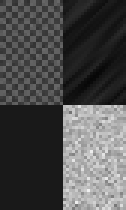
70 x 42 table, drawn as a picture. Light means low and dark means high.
The table splits into 2 rows of 2 panels. Panel 1,1: high, checkered. Panel 1,2: very high, slanting up to the right, faint in contrast. Panel 2,1: very high, flat. Panel 2,2: low, fine-grained.
